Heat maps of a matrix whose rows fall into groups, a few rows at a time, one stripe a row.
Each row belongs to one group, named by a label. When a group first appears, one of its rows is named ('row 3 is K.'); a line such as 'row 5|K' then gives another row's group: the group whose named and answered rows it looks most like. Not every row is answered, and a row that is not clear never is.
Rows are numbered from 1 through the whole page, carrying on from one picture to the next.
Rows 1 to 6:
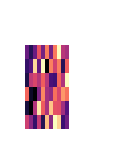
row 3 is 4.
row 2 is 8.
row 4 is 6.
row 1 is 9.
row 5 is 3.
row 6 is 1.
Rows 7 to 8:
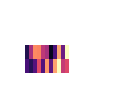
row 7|4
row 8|9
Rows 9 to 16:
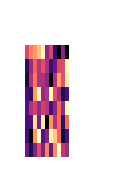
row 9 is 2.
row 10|4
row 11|4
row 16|9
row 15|3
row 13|4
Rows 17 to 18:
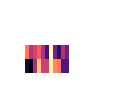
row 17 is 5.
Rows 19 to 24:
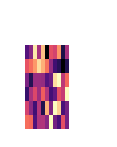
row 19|8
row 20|2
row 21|9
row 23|1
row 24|5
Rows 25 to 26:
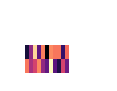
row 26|5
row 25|8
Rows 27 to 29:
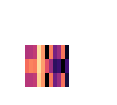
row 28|2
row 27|5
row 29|5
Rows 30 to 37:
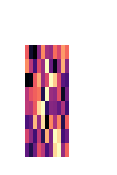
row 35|8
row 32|3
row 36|1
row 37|9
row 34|2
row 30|6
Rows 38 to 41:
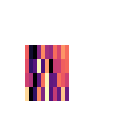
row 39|9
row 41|6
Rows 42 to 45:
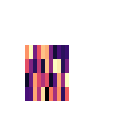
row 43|1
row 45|8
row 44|4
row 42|2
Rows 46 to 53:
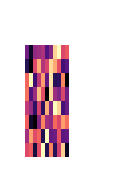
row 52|1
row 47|3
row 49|5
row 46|9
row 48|5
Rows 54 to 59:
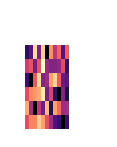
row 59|2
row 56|3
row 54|8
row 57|2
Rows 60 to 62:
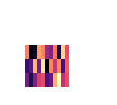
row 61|8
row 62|9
